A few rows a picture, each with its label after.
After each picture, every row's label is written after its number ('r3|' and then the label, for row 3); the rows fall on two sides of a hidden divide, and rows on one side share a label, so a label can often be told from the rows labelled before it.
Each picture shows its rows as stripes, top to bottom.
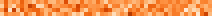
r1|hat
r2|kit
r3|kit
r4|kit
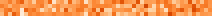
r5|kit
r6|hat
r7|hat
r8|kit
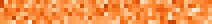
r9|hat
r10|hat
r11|kit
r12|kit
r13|kit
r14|hat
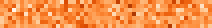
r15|hat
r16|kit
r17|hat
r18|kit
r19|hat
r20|kit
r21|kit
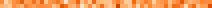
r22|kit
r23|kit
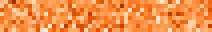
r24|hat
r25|kit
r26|hat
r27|kit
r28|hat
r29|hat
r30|hat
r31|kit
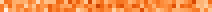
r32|kit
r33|hat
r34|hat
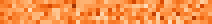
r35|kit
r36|hat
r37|hat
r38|hat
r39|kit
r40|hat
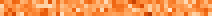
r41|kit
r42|kit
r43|hat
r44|kit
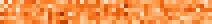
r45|kit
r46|hat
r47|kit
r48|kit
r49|kit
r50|kit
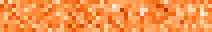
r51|kit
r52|kit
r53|kit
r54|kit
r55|hat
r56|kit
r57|kit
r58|hat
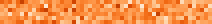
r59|hat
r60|kit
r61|hat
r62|kit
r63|hat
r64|hat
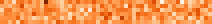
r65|hat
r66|hat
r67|hat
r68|hat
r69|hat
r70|kit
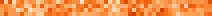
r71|hat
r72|kit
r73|kit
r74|kit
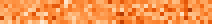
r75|hat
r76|kit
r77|hat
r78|kit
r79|hat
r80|kit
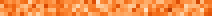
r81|hat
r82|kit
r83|kit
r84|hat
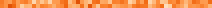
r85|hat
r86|hat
